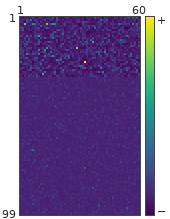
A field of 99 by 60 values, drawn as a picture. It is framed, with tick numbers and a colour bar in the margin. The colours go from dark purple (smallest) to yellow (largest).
Grain: fine. Slope: none. Average level on the scale: 10%. Seam: horizontal, 30% of the way down, the bottom part calmer. Histogram: skewed, a long tail of high values.
